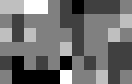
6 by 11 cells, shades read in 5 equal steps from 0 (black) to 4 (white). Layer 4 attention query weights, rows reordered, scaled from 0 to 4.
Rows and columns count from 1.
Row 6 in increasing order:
0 0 0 0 1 2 2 2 2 3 4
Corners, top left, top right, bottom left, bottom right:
3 2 2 2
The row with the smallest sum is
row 5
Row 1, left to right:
3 3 4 4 2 1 0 1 1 1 2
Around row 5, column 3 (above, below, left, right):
2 0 0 1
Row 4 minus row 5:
1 2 0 1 0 3 -1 1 0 0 0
